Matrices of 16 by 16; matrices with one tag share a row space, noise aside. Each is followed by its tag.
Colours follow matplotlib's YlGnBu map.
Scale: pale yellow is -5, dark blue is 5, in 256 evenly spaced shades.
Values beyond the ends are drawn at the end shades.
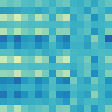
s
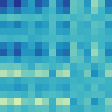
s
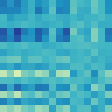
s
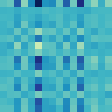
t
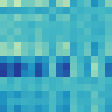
s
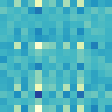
t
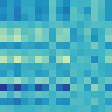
s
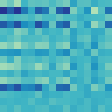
s
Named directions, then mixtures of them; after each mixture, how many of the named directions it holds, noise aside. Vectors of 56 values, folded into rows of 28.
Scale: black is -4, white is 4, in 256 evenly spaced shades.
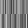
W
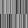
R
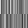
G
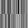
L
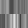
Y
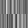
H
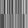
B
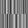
one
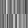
one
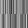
one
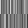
one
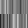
three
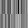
one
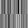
one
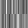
three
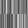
two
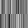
two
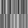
three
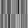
one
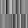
three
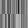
one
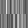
one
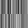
one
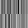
one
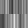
two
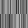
two
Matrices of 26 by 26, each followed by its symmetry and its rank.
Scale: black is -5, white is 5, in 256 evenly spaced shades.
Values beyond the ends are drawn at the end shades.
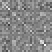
symmetric, rank five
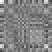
symmetric, rank three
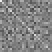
symmetric, rank five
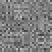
neither, rank five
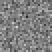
antisymmetric, full rank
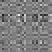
neither, rank two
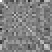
symmetric, rank five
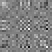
symmetric, rank three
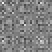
symmetric, rank three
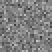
antisymmetric, full rank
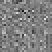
neither, rank five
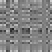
neither, rank two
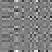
neither, rank two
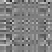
neither, rank two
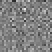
neither, rank five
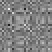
symmetric, rank three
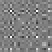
symmetric, rank three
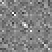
symmetric, rank five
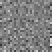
neither, rank five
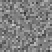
antisymmetric, full rank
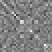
symmetric, rank five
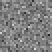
antisymmetric, full rank
